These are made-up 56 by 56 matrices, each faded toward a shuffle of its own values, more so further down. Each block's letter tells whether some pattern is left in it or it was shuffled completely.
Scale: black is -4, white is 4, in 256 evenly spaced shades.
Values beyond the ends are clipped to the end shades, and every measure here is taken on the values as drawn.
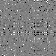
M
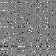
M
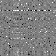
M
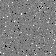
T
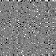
M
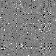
M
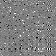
M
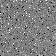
T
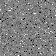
T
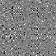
M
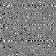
M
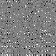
M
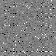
M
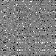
M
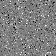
T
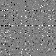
M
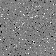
T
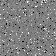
T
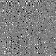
M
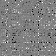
M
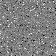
T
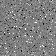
T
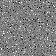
T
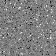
T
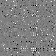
M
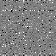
M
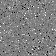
T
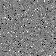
T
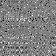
M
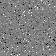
T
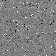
T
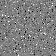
T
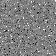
T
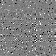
M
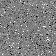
T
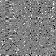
M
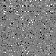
M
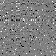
M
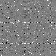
M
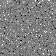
T
